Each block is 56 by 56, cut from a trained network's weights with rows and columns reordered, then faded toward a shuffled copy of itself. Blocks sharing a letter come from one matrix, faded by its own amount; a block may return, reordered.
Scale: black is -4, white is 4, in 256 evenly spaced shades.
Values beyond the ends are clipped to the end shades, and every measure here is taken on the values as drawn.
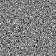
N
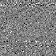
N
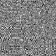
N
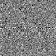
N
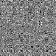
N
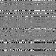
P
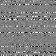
P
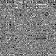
N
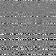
P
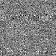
N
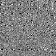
N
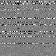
P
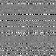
P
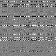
P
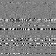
P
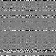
P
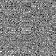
N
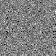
N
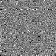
N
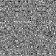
N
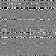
P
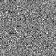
N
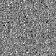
N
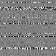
P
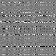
P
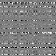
P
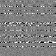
P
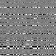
P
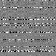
P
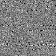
N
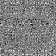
N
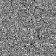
N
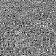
N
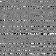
P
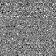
N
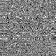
N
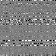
P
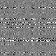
P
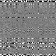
P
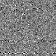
N
